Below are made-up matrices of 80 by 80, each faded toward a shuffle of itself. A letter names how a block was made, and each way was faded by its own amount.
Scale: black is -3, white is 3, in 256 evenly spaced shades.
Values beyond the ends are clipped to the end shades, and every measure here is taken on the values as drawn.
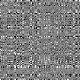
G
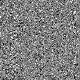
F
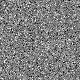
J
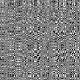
G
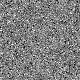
J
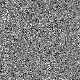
F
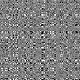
G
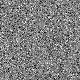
J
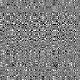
G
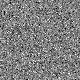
J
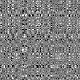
G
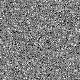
J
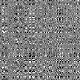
G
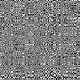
G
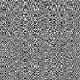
G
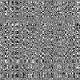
G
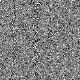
F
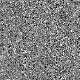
F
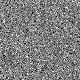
J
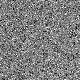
J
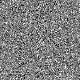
F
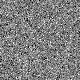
J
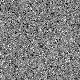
J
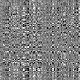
G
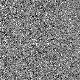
F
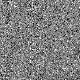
F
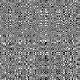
G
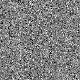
F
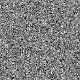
F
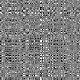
G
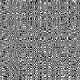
G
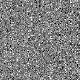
F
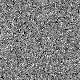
J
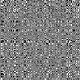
G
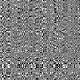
G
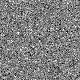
J
